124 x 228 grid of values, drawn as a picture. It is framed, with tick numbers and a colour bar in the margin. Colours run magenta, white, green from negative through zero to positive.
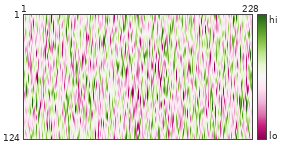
Slope: none. Histogram: bell-shaped. Grain: streaks running down. Average level on the scale: 50%. Mirror symmetry: none.
